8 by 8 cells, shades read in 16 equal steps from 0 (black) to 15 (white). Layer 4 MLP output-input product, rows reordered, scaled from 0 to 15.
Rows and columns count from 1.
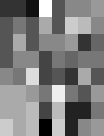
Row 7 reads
10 10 11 4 11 2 2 7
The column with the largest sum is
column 5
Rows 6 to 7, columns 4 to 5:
7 14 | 4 11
